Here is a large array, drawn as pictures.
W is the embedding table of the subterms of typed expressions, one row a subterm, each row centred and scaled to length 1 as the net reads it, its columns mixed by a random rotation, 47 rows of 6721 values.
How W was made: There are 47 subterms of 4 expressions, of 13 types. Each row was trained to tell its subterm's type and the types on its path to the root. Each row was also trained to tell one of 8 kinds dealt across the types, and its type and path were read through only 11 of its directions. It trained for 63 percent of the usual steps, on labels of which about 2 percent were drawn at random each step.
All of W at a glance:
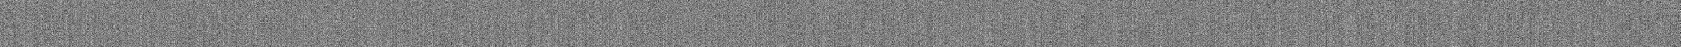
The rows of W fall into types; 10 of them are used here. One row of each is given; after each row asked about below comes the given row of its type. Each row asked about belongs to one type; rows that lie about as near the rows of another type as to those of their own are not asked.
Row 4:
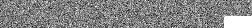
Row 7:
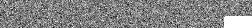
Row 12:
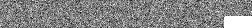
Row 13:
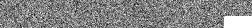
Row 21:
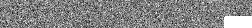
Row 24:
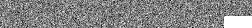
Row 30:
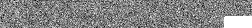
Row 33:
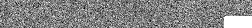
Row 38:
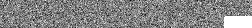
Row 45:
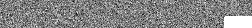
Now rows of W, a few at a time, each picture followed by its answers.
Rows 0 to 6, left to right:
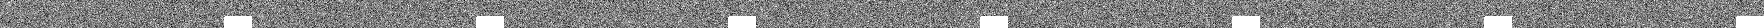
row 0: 30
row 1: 12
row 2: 12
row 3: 38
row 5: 30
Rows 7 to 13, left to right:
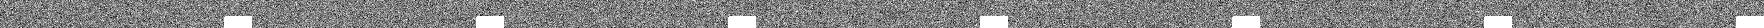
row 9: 12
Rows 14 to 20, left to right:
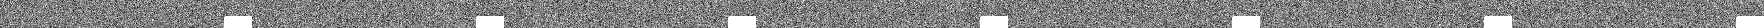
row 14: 38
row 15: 21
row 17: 21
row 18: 38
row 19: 30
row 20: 24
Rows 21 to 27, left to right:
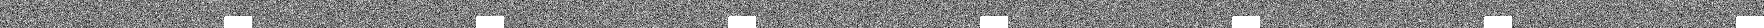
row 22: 45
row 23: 4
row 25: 38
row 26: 38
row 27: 12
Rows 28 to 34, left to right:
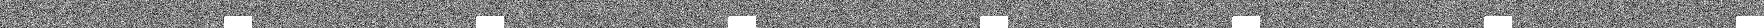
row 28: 24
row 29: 24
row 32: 30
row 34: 33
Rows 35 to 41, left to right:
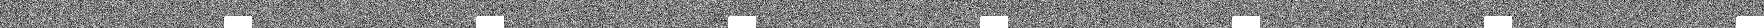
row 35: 24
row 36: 30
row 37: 21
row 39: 21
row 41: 33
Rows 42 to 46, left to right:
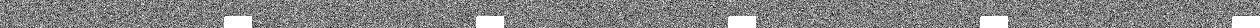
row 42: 33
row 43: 21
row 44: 33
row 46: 24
